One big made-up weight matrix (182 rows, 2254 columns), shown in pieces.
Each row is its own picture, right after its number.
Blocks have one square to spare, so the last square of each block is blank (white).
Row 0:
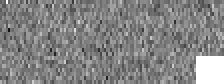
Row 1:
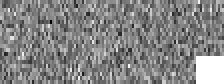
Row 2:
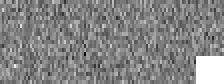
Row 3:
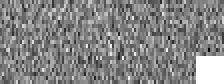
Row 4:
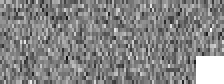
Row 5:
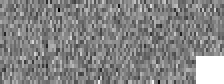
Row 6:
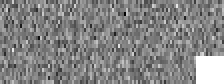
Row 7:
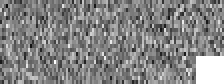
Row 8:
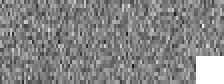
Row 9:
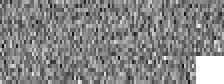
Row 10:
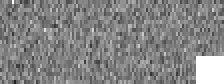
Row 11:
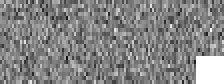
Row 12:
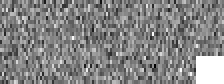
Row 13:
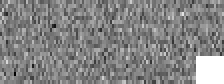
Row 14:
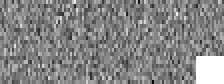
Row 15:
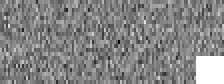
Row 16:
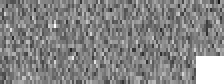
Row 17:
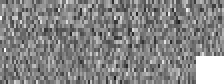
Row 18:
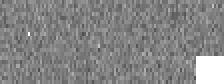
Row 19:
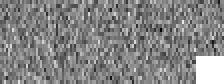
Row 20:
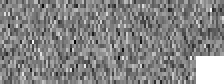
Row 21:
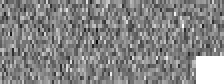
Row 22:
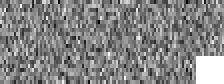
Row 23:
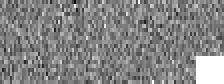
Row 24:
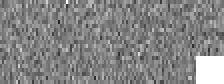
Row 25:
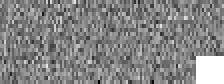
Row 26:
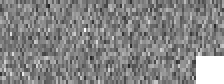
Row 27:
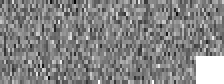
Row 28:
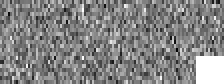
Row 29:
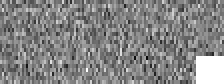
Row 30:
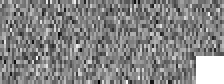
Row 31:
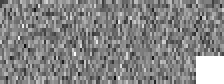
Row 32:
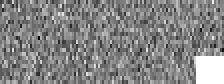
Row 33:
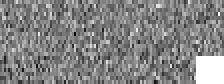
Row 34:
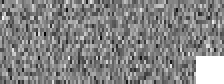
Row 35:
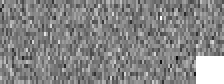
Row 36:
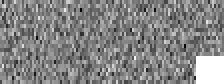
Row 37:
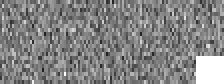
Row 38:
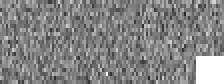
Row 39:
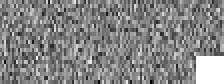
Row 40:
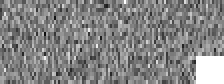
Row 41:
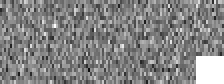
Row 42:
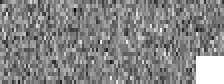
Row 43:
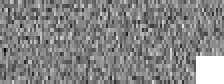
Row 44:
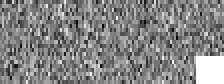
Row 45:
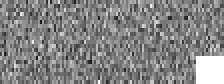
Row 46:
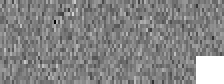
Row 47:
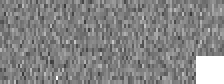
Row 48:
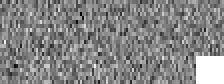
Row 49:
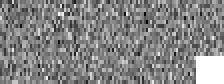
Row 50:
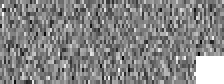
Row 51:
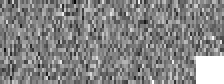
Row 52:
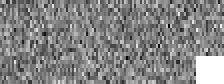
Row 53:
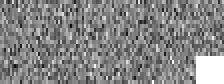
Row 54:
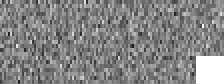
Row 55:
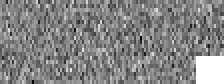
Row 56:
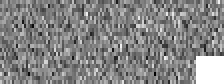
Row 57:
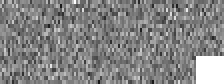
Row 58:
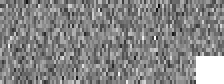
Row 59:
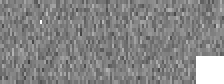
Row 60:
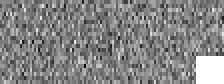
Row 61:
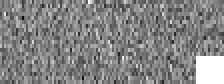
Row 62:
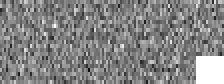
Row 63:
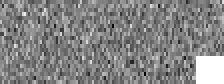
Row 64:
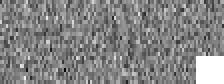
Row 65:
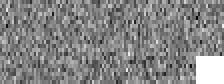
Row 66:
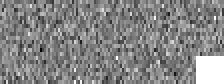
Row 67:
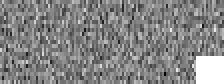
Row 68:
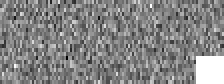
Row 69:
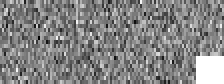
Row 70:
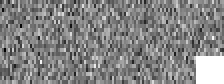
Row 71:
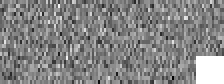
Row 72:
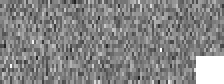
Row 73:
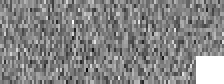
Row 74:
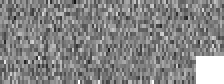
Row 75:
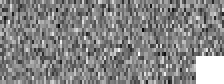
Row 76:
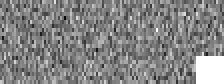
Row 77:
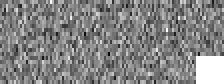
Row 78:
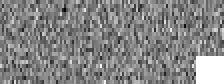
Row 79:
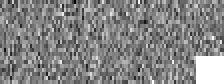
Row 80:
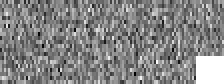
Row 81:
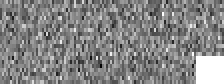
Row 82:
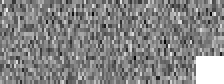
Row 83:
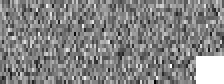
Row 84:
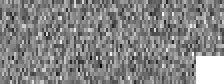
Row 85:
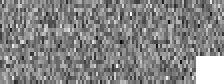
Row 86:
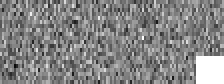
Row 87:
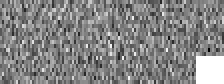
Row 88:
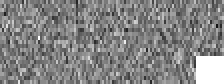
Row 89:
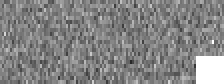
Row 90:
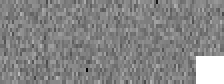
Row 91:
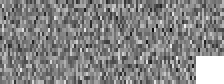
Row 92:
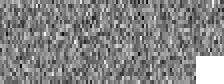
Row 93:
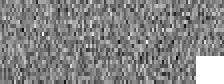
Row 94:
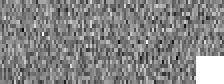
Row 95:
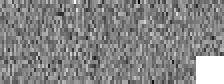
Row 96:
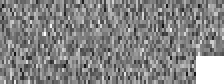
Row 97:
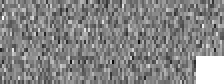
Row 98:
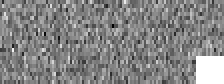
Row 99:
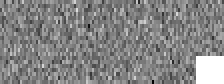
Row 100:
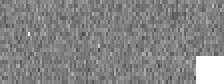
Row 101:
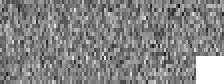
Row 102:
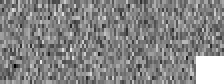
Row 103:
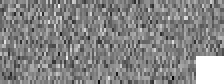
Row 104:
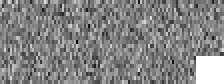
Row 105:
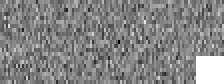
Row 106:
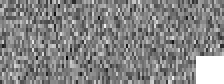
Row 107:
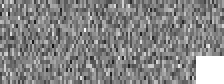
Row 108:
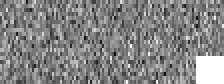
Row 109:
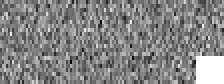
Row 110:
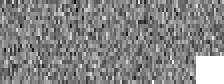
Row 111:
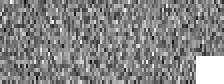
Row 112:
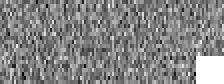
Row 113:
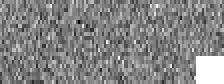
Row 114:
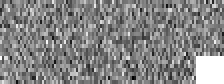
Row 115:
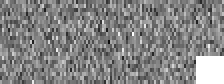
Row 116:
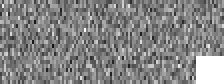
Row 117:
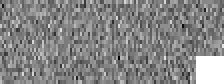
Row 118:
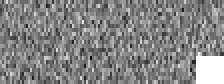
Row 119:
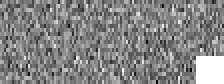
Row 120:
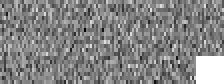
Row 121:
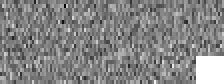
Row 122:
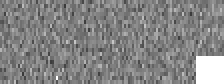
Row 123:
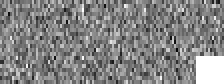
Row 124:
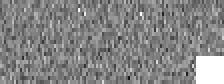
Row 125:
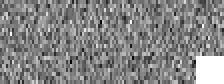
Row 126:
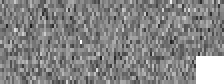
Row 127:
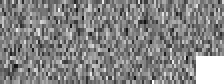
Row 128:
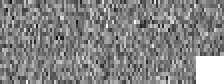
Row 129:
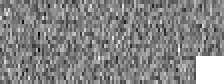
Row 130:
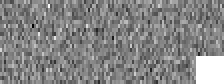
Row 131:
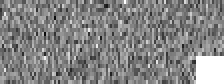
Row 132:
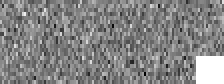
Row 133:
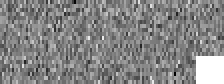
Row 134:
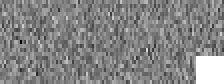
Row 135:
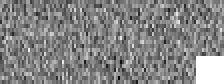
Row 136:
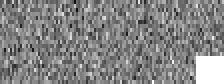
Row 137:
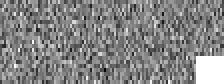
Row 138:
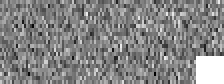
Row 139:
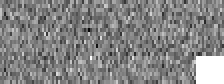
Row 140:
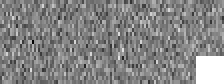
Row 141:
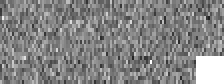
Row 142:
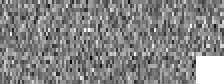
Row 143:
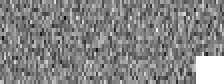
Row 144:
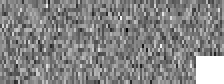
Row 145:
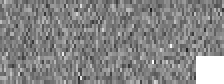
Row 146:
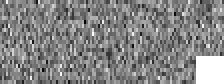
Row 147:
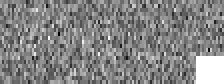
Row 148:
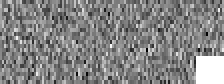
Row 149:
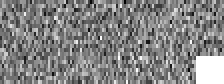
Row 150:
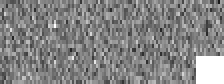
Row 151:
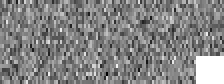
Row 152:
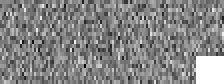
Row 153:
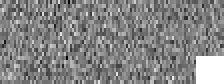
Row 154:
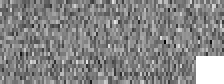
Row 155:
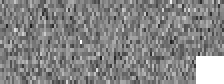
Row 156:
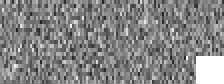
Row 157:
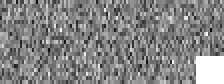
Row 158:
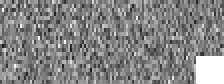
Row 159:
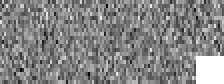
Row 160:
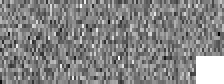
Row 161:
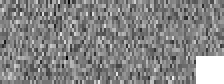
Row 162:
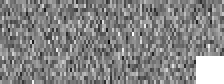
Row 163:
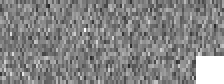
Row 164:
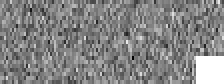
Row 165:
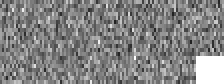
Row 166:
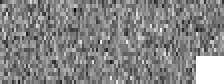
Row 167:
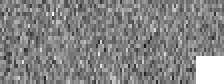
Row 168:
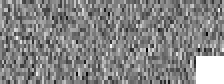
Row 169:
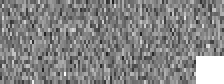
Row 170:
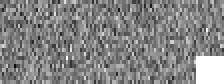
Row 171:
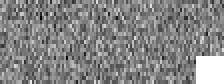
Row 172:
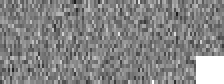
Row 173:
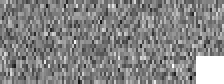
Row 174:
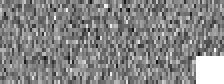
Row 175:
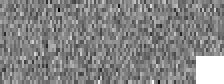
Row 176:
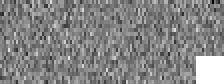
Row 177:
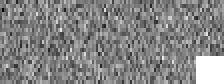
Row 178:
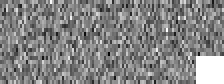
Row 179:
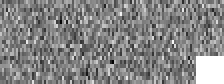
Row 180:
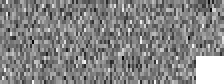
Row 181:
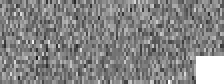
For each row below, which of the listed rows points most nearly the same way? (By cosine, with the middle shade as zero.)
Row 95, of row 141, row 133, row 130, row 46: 46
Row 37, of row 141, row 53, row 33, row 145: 141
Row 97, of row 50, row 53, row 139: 50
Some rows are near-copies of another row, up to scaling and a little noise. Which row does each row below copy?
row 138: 56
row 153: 161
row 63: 132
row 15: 105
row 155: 126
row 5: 175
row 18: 100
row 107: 116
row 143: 76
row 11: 4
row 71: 103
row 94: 93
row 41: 62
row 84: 81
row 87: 3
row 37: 169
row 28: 123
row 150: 16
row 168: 148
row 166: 42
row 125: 109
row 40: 131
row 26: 163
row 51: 79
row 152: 60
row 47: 122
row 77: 178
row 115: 162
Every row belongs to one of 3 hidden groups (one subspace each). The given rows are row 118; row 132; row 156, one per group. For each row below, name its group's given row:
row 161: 156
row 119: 132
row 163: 118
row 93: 118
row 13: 132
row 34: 118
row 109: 118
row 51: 156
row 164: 132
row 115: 118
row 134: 156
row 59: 118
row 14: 156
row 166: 132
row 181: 156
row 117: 118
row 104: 156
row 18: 132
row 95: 156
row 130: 118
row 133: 156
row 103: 156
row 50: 118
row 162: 118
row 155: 132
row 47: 118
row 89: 132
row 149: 118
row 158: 156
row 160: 118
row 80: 118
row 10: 132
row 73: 132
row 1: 118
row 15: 118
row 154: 132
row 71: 156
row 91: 118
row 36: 132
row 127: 156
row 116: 118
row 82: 132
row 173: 118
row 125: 118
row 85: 132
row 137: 156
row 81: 118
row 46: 156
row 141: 118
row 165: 132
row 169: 118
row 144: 156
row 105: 118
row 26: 118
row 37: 118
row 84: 118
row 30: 156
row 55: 118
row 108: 132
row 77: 132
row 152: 118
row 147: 132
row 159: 132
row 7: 132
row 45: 156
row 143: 132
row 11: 156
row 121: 118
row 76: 132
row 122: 118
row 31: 132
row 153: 156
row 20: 118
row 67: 118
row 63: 132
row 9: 118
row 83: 118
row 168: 156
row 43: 156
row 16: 132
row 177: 156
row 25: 156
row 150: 132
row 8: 118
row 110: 156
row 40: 118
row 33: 118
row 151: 156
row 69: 156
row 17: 132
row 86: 156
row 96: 118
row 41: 132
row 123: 132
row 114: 132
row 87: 118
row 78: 118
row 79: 156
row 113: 118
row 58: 132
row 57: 156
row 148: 156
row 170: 156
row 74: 156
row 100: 132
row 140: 118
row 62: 132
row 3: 118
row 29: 132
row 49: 156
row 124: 118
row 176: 132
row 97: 118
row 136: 156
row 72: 156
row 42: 132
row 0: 118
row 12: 132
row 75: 132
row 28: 132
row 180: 118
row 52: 132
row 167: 132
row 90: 156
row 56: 132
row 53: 156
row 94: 118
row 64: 132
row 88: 156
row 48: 156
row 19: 132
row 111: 132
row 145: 118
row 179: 132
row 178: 132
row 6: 156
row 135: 132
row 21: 118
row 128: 156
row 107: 118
